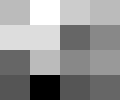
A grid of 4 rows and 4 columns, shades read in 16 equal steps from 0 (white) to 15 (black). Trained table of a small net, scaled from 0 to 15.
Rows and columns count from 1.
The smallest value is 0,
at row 1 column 2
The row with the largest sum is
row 4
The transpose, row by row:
4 2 9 10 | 0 2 4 15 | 3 9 7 10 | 4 7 6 9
